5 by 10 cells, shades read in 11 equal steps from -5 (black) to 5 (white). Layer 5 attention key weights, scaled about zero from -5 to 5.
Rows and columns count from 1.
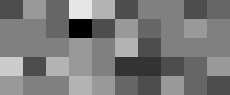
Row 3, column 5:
0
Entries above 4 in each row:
0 0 0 0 0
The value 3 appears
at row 4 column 1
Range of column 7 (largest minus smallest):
3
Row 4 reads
3 -2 2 1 0 -3 -3 -2 -1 1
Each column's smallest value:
-2 -2 -1 -5 -2 -3 -3 -2 -2 -2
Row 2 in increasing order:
-5 -2 -1 -1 0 0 0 0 1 1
